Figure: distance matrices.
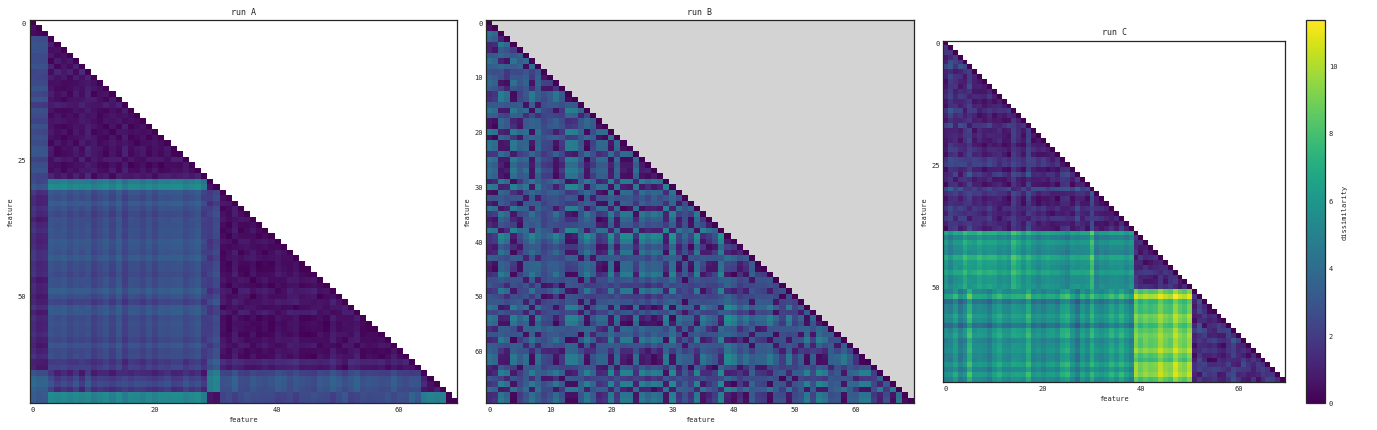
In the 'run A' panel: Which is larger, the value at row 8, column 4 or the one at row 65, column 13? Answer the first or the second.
the second
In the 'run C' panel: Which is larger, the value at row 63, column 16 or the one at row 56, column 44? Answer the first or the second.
the second
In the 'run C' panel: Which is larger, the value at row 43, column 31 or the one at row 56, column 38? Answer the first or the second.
the second
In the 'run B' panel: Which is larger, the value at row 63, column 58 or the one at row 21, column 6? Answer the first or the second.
the second
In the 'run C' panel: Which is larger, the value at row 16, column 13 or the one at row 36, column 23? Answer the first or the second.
the second
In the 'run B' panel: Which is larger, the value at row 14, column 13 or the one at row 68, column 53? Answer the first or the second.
the second
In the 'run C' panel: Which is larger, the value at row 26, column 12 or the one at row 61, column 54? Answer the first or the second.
the second
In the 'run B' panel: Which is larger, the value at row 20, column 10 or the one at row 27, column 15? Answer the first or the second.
the second
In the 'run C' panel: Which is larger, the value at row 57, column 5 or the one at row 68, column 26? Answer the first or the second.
the first
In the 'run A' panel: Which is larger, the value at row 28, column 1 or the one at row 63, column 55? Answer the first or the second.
the first
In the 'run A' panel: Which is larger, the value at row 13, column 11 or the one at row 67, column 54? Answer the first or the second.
the second
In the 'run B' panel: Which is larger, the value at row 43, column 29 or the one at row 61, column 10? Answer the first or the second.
the first
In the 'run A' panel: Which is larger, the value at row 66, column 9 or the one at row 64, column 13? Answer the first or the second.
the first
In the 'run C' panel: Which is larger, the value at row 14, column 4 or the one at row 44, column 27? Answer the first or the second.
the second
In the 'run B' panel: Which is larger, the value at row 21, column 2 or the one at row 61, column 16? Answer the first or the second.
the first
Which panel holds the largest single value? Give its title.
run C
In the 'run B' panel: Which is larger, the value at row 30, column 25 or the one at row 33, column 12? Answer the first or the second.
the second
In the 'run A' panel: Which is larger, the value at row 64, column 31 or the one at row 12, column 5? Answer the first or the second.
the first
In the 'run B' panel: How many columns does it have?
70
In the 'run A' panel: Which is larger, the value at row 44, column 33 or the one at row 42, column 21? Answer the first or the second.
the second
